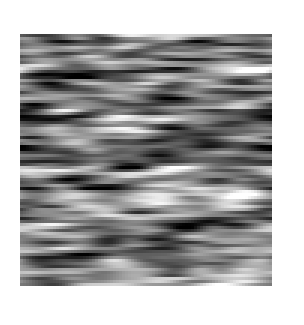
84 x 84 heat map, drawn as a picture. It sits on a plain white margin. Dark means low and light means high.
The bottom right is the ninth with the highest average. The ninth with the lowest average is the top left. The grain runs across in streaks. On average the colour sits 50% of the way up the scale.
